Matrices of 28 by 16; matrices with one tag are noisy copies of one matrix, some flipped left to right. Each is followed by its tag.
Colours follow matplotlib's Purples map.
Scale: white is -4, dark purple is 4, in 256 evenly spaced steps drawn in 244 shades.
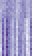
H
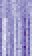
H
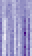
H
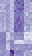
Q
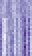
H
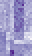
Q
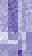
Q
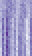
H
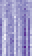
H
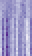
H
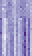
H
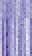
H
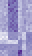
Q
